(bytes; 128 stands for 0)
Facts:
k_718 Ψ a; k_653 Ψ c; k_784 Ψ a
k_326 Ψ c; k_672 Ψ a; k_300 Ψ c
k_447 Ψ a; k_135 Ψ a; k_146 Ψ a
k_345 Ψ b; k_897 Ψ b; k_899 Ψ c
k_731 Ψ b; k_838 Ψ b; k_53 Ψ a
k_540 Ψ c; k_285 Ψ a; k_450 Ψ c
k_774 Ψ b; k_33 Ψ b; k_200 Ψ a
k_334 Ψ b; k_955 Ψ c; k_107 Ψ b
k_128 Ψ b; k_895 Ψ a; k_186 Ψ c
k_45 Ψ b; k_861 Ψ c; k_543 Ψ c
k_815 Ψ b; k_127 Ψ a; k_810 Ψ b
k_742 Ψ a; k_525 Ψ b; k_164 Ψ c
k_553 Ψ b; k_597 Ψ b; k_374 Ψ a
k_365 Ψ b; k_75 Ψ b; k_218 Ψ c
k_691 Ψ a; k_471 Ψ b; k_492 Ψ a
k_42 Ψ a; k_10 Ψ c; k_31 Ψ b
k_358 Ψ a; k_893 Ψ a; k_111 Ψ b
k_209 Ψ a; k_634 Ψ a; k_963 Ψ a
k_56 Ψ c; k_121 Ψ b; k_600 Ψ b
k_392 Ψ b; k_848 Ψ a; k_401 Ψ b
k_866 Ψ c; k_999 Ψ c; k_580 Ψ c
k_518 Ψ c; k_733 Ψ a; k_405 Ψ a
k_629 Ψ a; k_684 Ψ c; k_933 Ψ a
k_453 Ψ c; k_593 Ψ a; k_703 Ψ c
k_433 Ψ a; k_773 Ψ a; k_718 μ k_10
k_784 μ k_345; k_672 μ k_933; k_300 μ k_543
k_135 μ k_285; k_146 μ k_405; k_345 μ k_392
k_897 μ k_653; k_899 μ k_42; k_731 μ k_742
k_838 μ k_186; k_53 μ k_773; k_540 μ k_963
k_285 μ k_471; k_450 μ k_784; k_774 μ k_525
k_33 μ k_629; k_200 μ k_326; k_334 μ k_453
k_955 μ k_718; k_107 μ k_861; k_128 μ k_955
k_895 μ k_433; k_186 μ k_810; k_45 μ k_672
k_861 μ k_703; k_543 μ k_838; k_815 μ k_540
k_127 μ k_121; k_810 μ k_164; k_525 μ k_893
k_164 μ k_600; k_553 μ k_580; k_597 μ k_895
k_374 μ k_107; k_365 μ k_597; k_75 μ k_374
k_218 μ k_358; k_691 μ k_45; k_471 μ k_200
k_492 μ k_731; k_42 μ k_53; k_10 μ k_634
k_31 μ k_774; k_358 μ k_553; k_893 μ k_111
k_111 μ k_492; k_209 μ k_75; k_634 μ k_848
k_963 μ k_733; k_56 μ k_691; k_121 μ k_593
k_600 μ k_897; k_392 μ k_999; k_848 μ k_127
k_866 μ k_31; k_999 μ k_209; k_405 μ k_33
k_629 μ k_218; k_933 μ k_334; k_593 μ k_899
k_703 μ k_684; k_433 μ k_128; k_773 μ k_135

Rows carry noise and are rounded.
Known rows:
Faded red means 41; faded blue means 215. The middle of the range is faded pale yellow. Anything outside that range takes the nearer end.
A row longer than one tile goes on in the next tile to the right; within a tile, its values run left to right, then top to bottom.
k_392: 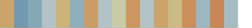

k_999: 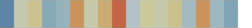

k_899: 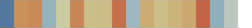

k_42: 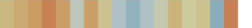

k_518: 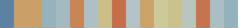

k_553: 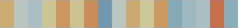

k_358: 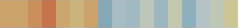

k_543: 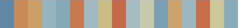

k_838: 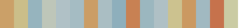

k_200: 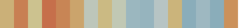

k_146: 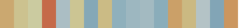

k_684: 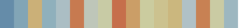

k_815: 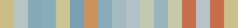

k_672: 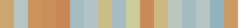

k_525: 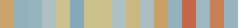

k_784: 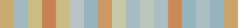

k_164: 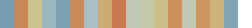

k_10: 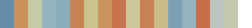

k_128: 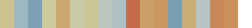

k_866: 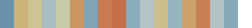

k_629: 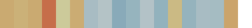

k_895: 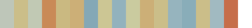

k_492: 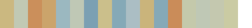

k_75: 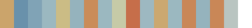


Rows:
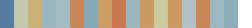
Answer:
k_450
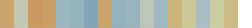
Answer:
k_893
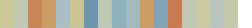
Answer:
k_742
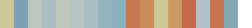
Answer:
k_731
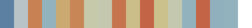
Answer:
k_453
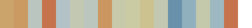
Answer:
k_718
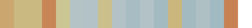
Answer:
k_447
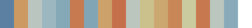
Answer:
k_653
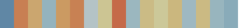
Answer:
k_326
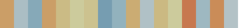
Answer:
k_33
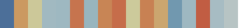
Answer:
k_955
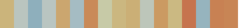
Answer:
k_121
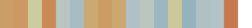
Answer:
k_848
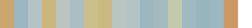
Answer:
k_209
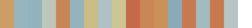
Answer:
k_45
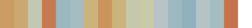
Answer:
k_634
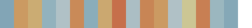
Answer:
k_56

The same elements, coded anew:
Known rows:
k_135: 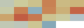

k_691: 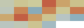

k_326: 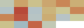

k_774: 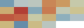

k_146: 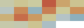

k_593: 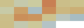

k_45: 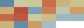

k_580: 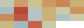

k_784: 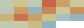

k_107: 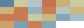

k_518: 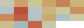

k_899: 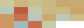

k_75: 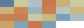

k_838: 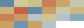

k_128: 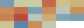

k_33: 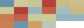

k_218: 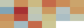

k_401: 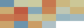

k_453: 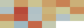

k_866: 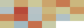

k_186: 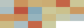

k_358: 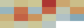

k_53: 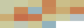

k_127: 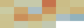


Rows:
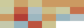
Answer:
k_955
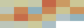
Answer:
k_742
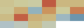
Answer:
k_718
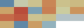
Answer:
k_471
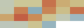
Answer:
k_200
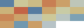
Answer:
k_810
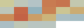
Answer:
k_893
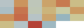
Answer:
k_999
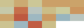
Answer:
k_10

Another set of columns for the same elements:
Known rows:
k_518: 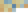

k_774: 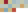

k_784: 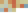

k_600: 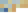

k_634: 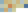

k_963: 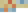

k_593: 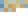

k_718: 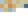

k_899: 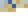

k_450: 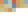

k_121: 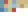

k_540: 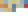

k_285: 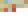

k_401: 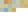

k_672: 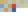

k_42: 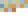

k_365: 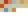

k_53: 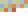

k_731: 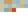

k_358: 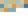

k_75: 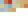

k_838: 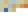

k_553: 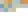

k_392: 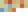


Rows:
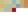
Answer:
k_471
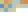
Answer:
k_33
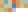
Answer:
k_999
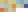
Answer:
k_893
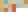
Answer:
k_200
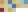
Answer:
k_866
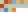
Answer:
k_128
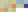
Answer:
k_492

